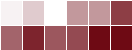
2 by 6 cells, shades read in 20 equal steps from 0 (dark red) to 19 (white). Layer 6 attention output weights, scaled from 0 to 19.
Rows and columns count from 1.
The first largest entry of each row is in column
3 1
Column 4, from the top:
11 5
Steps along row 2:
down up down down same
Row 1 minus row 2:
11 13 13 6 11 4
